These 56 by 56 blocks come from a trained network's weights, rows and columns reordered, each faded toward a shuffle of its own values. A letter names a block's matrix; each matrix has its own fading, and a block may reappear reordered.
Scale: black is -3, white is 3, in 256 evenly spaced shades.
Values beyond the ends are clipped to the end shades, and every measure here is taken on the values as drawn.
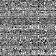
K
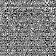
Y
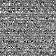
Y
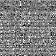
K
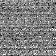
Y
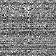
K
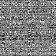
K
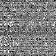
K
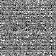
K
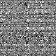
K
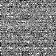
Y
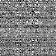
K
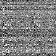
K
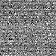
Y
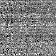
Y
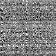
K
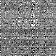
K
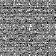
K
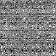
K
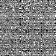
K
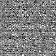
Y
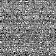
Y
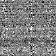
Y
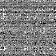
K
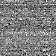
Y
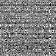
K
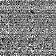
K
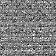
Y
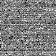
Y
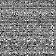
K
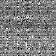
K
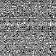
Y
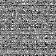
K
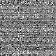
K
